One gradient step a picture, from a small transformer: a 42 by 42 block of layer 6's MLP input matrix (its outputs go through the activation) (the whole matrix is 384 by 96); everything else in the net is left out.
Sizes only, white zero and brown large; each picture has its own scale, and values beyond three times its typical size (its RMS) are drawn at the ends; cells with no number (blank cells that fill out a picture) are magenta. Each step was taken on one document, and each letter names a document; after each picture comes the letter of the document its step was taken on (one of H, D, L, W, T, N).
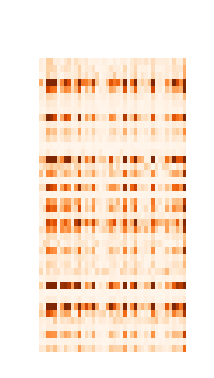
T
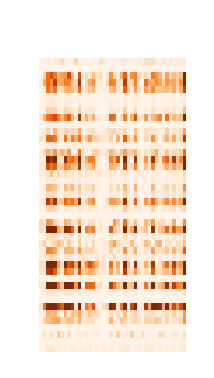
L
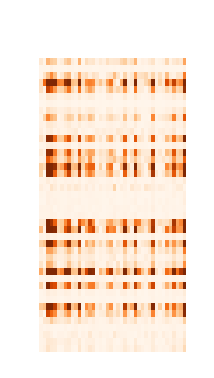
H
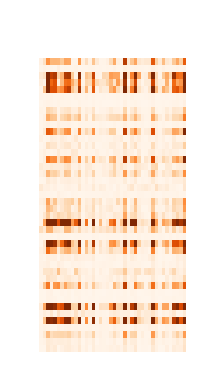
T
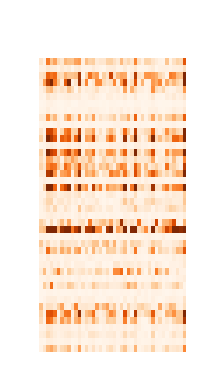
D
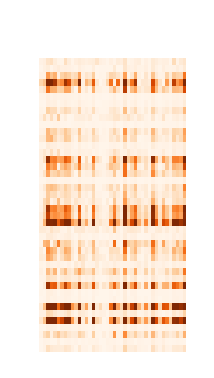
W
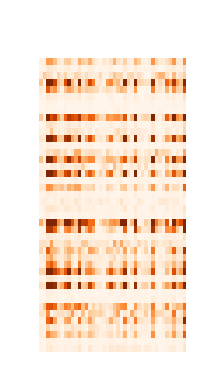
H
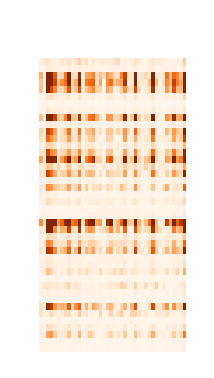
H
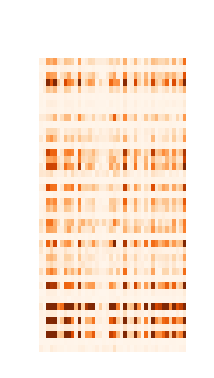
L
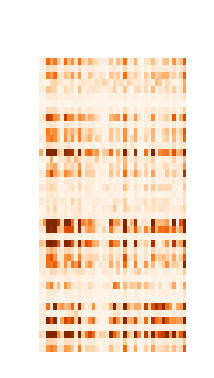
L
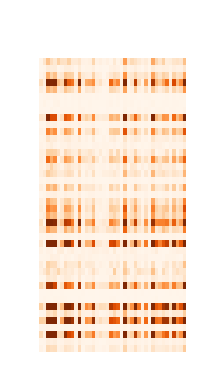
L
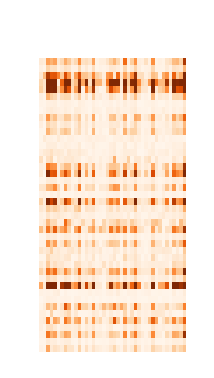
T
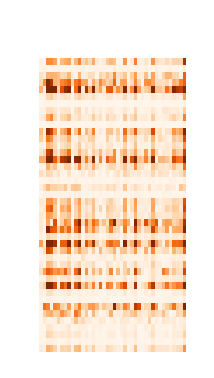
D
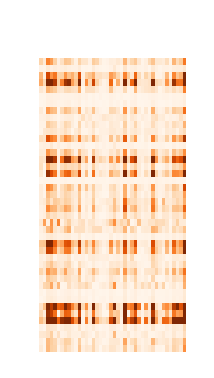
W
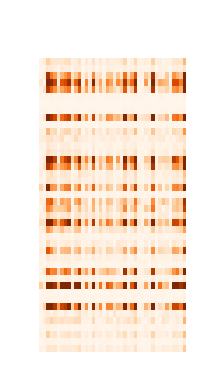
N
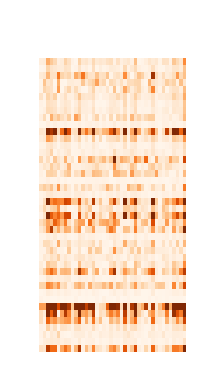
T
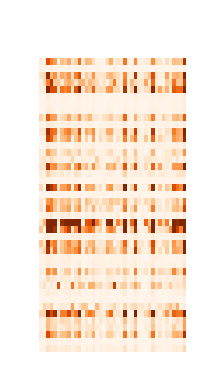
N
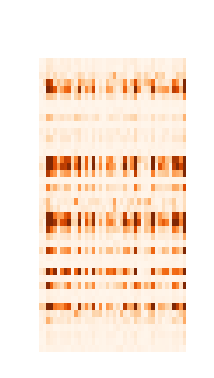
N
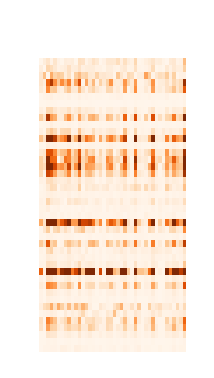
H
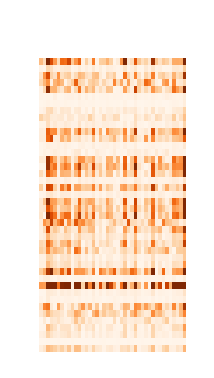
N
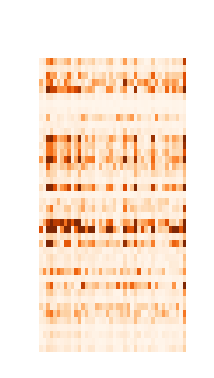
D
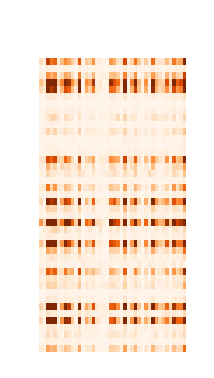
W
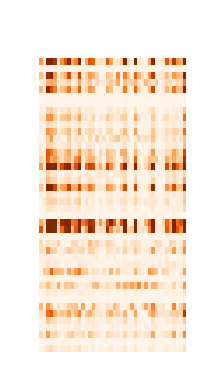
H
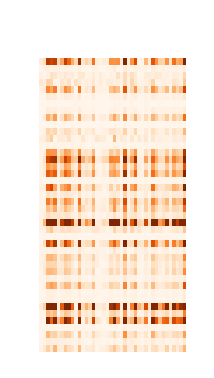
W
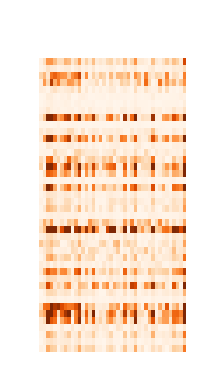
D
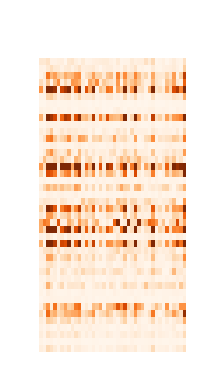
D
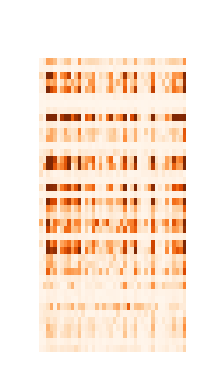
D
